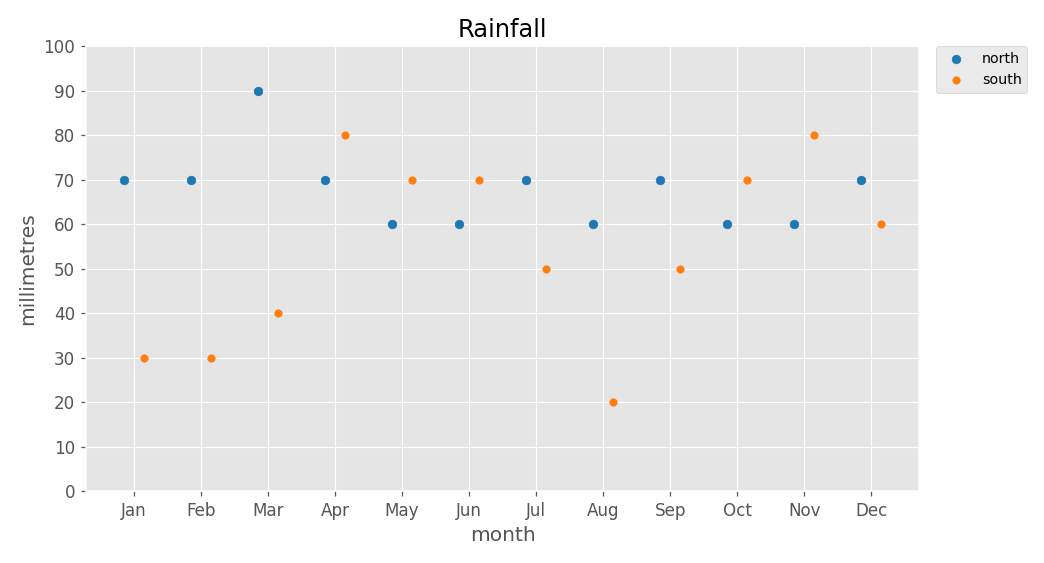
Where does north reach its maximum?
Mar
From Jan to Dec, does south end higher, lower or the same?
higher
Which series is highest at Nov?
south
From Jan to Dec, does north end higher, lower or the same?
the same
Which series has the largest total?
north
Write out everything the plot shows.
Title: Rainfall
x-axis: month, ticks Jan Feb Mar Apr May Jun Jul Aug Sep Oct Nov Dec
y-axis: millimetres, ticks 0 10 20 30 40 50 60 70 80 90 100
Legend: north, south
Values:
north: 70 70 90 70 60 60 70 60 70 60 60 70
south: 30 30 40 80 70 70 50 20 50 70 80 60
